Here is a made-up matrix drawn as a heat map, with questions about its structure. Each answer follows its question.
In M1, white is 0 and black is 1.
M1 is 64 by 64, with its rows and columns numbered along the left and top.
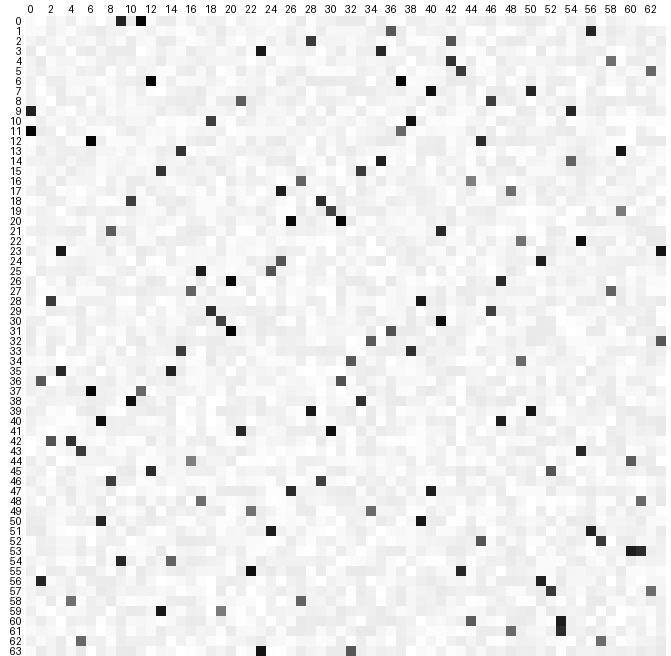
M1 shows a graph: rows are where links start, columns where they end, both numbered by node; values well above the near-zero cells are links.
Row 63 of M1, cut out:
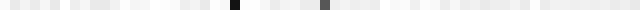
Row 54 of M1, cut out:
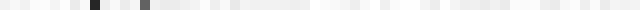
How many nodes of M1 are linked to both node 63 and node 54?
0
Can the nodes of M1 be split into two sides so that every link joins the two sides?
no
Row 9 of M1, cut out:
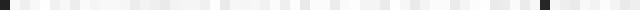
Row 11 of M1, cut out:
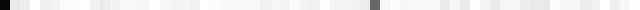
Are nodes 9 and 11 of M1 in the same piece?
yes
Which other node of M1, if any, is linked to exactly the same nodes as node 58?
none
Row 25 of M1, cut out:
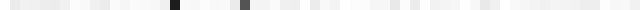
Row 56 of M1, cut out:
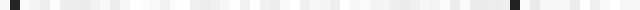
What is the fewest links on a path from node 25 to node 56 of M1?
3
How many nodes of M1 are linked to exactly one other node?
0
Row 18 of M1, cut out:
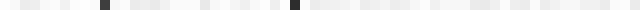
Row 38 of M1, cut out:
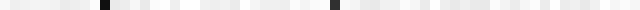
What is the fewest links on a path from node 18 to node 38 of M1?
2
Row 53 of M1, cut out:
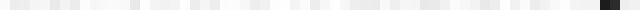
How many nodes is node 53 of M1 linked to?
2
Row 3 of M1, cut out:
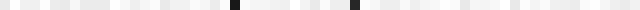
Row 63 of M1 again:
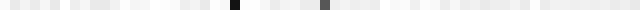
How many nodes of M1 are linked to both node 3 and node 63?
1
